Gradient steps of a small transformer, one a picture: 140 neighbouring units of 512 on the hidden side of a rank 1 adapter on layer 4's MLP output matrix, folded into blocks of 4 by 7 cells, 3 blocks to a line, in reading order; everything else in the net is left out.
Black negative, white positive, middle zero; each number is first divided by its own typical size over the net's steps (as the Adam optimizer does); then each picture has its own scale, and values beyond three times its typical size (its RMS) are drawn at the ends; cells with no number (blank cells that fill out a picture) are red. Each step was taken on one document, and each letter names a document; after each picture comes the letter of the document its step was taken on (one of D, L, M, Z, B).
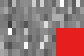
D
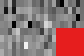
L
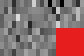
L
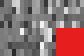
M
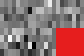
M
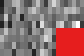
M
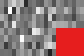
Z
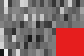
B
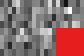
M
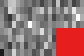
L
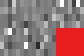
D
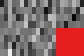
Z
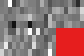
L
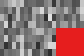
Z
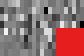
M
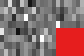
B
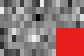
B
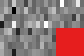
L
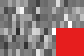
B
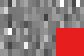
D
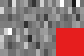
D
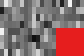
B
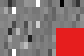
L
